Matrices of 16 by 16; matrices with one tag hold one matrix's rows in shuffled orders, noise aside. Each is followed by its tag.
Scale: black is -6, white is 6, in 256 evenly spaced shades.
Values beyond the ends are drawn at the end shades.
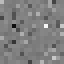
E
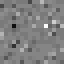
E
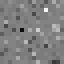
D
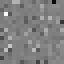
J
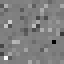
J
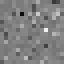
D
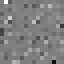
J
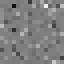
E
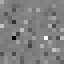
E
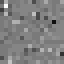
J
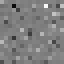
E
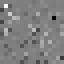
J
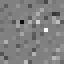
D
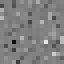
E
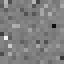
J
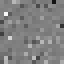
J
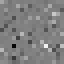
E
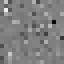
J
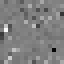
J
